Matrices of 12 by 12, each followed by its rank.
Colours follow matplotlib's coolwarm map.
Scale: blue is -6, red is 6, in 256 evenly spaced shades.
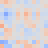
two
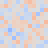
full rank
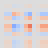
one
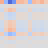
one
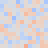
full rank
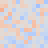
full rank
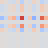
one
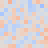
full rank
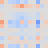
two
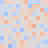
full rank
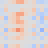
two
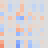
two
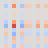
one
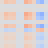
one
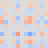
two
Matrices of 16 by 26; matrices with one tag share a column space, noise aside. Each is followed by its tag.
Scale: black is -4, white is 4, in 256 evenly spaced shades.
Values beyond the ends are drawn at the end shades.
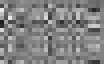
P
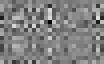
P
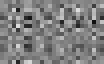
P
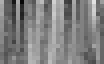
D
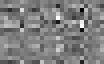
P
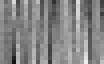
D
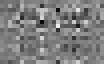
P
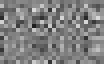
P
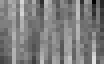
D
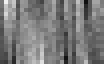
D
